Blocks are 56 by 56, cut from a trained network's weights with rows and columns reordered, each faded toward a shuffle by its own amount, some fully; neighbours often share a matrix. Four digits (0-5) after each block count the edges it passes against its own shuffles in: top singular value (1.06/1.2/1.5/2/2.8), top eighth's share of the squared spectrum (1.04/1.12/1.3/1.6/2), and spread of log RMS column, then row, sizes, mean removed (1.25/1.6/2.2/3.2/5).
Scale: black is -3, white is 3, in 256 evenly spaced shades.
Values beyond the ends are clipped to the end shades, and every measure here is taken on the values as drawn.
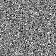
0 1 0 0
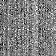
3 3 1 2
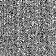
2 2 0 1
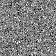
0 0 0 0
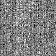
3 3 1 2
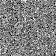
0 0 0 0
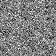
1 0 0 0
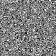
2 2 0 1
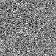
2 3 0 1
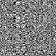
4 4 2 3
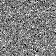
0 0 0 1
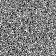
0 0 0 0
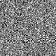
3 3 0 2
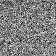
0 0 0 0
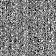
2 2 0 1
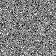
0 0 0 0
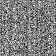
2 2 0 0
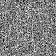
1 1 0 0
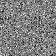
0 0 0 0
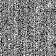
2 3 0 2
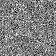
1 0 0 0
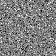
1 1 0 0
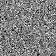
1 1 0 0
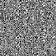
2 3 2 1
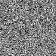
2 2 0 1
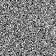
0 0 0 0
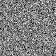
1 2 0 0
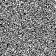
1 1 0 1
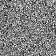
1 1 0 0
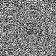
3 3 0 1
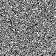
1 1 0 0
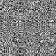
4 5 1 3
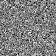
2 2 0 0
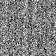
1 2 0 0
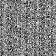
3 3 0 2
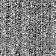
3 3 1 2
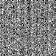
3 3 0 2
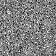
0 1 0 0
